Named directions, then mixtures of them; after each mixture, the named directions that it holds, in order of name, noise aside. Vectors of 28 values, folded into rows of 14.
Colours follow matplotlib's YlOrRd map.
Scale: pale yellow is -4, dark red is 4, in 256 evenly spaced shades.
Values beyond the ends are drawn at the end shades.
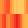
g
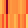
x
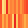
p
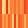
p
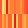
p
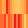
g, p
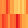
g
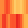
g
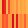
g, p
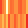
x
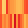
g, p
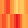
g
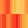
g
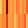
x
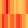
g, x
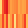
p, x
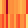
g, x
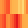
g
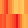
g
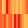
g, p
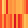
g, p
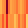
x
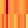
x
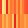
p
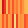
p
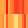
g, x
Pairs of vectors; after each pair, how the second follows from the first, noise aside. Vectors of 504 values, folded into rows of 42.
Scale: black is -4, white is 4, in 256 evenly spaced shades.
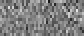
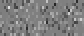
partly zeroed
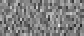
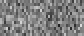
sign-scrambled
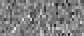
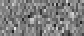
sign-scrambled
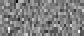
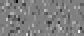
partly zeroed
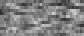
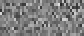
sign-scrambled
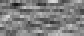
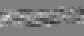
partly zeroed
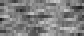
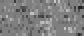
partly zeroed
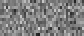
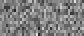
sign-scrambled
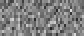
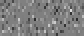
partly zeroed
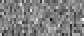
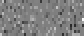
partly zeroed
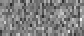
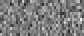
sign-scrambled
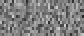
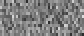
sign-scrambled
